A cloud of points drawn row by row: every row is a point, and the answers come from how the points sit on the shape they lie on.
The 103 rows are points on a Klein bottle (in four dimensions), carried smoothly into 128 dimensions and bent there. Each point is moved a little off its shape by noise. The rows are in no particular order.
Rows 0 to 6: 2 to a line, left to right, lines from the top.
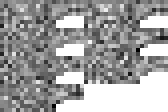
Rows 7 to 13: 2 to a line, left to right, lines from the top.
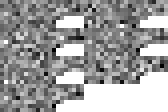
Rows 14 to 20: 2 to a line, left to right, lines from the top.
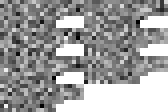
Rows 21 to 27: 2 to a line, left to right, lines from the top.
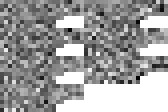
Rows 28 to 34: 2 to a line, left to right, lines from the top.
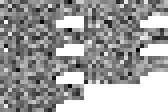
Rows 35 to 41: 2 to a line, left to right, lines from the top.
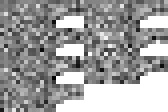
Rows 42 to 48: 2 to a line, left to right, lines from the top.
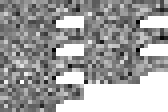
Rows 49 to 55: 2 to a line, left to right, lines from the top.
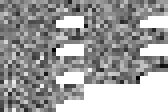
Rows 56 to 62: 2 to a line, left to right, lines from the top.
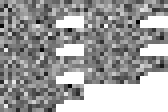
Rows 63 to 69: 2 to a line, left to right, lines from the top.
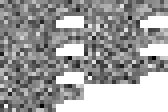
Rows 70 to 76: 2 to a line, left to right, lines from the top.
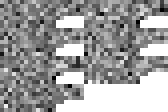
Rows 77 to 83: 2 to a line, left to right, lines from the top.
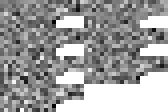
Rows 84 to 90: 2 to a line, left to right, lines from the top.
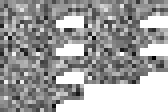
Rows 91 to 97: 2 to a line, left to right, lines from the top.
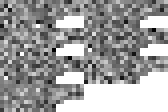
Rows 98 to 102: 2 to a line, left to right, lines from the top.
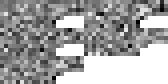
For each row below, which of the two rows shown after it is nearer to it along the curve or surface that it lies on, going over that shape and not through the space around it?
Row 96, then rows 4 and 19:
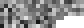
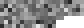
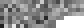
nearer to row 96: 4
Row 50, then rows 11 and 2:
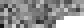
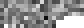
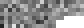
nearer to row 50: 2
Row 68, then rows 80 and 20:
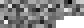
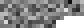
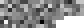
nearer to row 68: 20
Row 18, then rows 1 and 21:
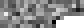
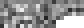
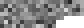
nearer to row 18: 1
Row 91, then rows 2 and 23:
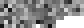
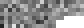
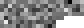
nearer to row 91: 23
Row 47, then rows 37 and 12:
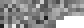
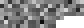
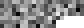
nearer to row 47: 37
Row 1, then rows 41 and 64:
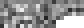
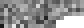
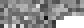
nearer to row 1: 41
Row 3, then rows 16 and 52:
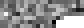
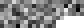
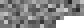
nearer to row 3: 52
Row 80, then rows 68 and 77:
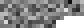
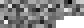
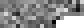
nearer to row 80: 77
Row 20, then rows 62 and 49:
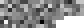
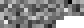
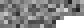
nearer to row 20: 49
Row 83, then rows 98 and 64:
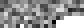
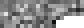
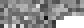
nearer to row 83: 64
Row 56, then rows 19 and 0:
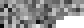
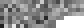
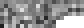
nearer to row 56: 0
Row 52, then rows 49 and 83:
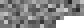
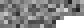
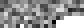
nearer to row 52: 49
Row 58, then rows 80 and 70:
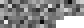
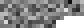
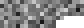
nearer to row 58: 70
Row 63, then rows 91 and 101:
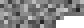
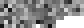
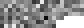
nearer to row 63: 91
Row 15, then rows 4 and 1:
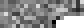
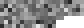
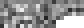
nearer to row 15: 1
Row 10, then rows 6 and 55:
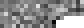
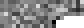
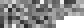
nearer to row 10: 6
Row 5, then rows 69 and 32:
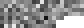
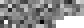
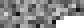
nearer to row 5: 69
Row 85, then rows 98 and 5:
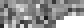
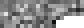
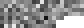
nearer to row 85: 98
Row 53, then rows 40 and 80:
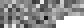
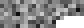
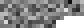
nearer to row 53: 80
